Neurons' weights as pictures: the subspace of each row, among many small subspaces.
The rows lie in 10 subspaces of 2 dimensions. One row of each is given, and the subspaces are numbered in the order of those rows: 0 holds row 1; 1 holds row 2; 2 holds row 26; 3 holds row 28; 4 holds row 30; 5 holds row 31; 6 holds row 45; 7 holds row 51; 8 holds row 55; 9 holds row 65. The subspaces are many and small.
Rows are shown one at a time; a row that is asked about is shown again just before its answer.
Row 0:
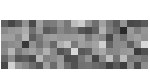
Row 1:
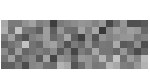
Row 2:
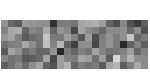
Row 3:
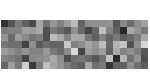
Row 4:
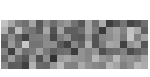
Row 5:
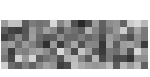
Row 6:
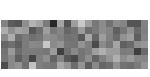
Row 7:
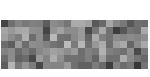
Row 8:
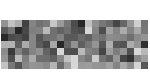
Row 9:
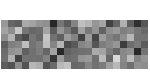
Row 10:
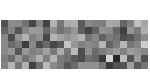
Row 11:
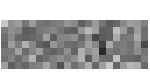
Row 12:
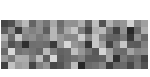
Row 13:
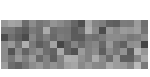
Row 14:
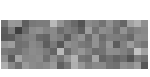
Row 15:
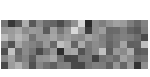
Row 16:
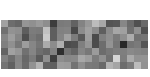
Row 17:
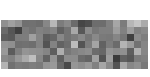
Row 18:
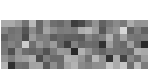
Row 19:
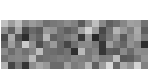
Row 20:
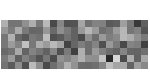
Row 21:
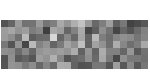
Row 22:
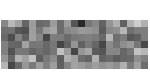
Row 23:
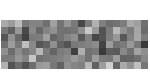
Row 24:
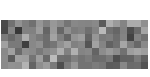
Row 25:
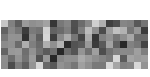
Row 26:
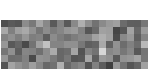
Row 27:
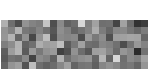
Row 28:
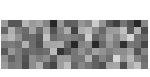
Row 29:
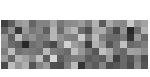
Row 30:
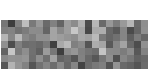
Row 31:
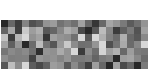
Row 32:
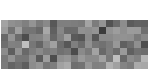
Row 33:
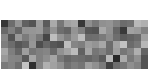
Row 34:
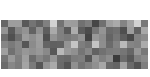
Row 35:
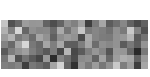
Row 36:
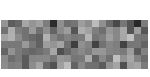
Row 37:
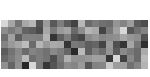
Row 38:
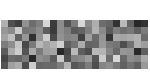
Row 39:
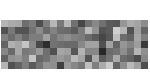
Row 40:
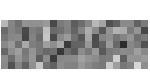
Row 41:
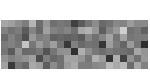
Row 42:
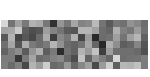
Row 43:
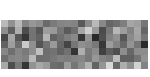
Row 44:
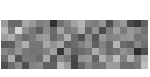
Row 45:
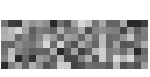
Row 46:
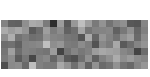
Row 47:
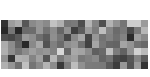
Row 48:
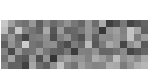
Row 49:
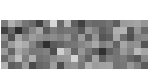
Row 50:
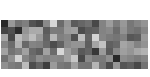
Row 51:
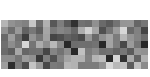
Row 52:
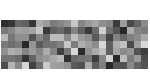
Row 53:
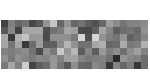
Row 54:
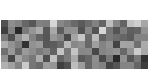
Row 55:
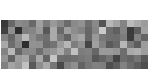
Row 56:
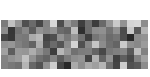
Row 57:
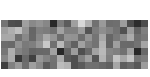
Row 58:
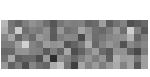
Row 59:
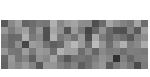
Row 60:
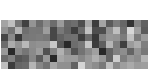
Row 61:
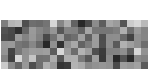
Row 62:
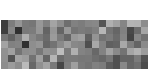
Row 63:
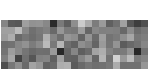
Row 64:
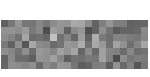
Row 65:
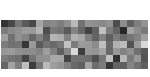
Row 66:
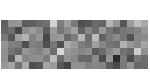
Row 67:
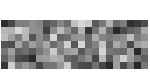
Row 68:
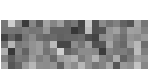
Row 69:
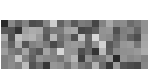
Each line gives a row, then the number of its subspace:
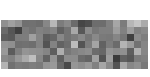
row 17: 1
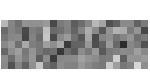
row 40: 1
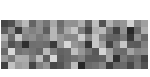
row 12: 4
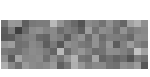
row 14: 0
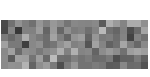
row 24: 8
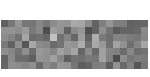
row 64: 3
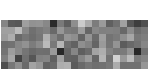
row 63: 6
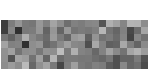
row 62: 8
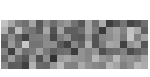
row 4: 8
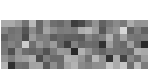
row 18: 7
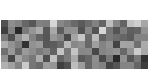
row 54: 0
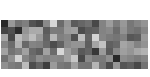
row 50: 2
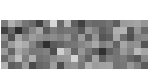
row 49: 2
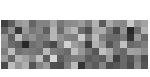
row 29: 4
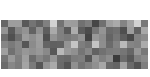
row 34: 3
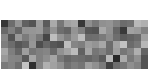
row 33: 9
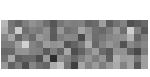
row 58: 4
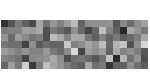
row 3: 9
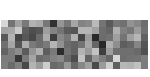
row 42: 2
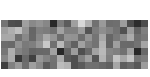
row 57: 6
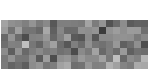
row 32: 0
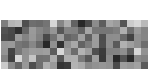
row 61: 6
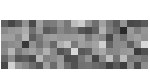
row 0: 7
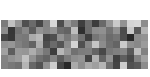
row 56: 3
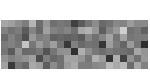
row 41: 7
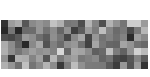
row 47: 8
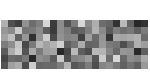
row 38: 9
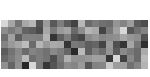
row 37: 9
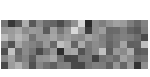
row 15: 8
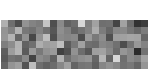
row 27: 9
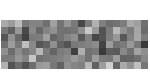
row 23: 5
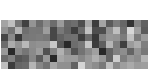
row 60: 4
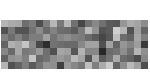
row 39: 2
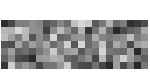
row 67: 1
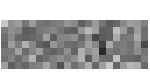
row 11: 2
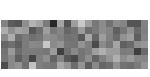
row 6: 5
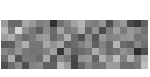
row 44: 0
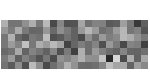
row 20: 7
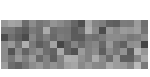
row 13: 0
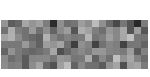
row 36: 3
